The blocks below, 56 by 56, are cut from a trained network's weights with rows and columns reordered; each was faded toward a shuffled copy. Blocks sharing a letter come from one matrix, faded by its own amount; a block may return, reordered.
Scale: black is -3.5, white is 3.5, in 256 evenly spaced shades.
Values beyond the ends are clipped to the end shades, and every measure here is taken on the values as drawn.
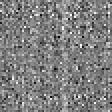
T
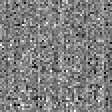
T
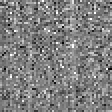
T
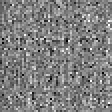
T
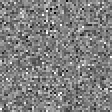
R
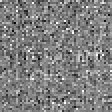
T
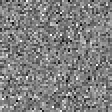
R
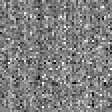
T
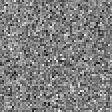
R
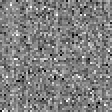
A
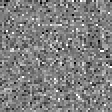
A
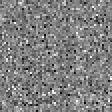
A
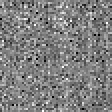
T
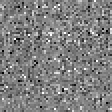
A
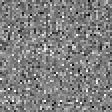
A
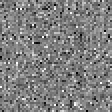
A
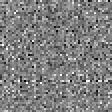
T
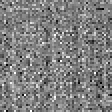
T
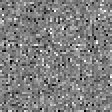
A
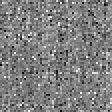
A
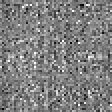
T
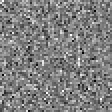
R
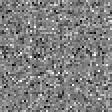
A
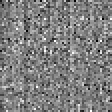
T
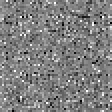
A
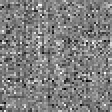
T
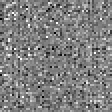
T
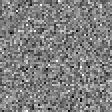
R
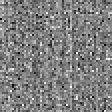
T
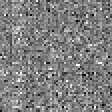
T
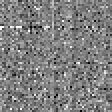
T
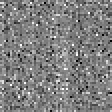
A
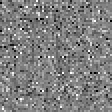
A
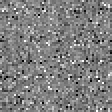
A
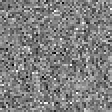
R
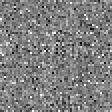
A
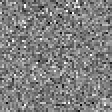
R
